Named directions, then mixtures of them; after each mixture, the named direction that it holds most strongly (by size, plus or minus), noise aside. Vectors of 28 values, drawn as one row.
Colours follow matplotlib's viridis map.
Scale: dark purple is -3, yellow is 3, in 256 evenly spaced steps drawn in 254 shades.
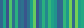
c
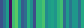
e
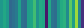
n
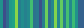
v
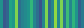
v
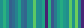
n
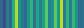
v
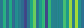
c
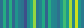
c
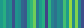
n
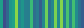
v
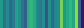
n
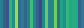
v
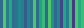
c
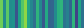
c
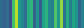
v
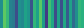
v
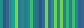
v
